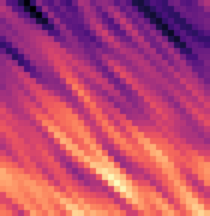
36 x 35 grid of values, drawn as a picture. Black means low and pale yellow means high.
Odd rows or columns: none. Grain: diagonal, down to the right. Average level on the scale: 50%. Slope: up to the bottom.
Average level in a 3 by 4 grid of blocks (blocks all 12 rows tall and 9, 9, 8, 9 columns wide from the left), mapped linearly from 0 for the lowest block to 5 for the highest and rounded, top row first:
1110 / 3433 / 5555
